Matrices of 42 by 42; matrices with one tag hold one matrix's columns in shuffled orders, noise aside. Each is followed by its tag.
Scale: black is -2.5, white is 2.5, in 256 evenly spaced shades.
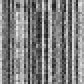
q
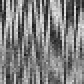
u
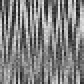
u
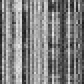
q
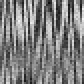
u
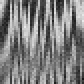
u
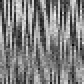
u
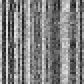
q
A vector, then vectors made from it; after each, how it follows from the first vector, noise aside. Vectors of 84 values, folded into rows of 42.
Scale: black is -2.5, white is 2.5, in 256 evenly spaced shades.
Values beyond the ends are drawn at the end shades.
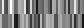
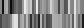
sign-scrambled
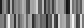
reversed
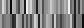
sign-scrambled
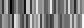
negated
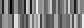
negated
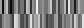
negated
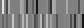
partly zeroed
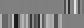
partly zeroed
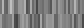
shrunk
